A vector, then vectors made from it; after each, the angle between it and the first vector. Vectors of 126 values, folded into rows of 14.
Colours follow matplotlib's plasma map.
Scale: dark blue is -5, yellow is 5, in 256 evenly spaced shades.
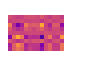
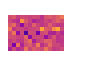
orthogonal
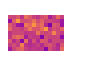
partly aligned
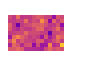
partly aligned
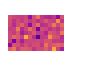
orthogonal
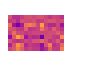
nearly parallel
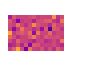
orthogonal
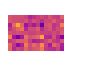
nearly opposite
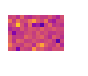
partly opposed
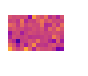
orthogonal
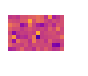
orthogonal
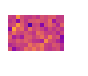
partly opposed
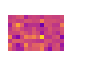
nearly opposite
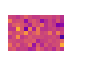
orthogonal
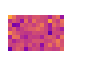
partly aligned
